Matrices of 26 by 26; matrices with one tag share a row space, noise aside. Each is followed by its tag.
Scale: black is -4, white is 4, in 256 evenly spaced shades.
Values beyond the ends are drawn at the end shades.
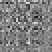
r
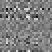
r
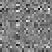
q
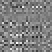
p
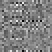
p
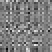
r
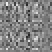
r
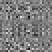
r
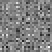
q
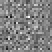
r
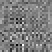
p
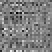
p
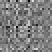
r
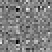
q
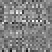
p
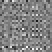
p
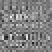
p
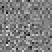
r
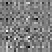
r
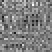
p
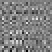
p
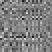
p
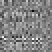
p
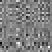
q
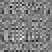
p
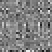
q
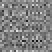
p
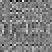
p
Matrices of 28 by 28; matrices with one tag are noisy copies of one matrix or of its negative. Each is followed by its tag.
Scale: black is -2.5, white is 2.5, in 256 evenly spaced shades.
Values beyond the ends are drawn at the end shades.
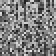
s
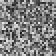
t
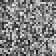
t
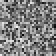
t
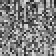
s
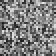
t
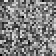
t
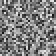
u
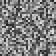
u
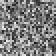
t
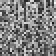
s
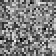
t
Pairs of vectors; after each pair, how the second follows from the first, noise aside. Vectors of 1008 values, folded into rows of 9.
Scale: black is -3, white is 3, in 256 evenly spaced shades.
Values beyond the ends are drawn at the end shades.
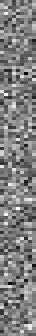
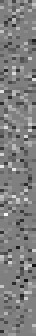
partly zeroed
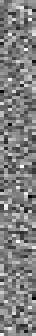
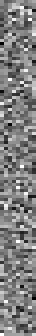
copied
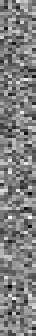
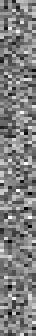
copied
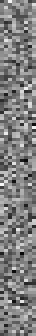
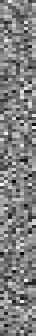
copied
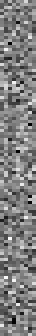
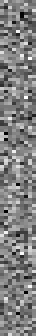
reversed
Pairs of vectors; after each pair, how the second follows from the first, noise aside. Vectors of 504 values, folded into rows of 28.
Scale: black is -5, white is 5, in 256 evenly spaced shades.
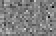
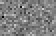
shuffled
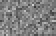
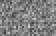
shuffled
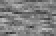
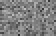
shuffled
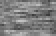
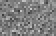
shuffled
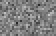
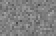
shrunk
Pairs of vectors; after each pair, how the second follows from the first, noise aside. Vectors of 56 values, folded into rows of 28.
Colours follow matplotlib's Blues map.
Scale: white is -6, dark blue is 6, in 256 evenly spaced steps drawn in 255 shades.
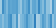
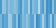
negated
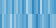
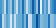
scaled up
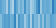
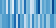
scaled up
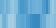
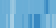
partly zeroed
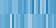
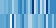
scaled up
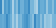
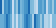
scaled up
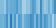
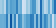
scaled up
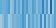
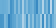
negated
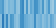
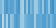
negated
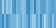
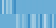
partly zeroed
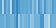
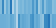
negated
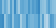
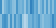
shuffled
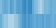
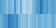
negated
